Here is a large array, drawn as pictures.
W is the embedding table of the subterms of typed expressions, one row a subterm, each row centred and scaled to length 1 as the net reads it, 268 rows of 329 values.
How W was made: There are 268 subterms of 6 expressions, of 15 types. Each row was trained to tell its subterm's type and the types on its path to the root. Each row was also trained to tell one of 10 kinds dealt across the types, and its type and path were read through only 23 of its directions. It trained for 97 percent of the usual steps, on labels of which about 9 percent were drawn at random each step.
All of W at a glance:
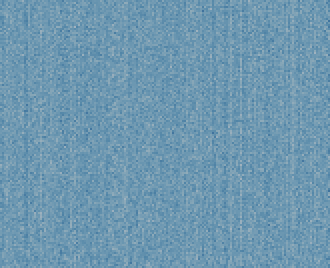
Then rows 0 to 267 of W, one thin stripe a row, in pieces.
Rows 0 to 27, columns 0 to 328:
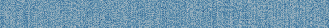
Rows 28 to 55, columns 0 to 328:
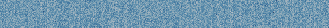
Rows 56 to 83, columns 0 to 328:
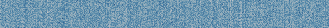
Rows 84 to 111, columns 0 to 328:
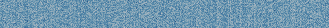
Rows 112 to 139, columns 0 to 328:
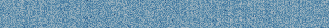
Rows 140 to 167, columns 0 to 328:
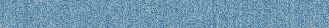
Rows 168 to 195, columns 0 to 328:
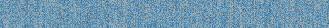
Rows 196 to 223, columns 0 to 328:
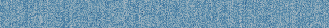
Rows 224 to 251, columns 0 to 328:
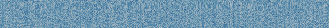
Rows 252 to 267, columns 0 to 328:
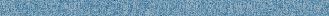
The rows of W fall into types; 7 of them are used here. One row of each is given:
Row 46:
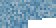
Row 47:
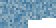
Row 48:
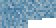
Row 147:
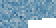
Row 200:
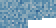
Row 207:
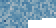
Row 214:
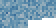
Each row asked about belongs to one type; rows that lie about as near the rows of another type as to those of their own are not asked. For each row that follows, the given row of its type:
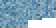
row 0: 48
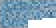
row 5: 214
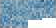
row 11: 46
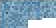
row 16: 48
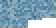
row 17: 46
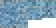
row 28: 48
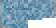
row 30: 200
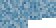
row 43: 48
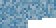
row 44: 147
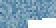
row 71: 47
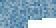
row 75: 207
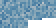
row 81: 214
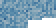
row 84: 147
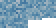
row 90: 47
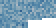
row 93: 46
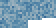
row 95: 46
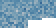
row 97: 207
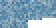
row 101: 147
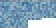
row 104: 207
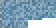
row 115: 214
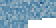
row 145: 46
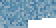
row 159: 214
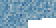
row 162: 48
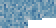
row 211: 47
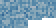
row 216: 214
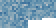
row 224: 47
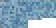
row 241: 46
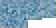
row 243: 48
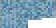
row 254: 214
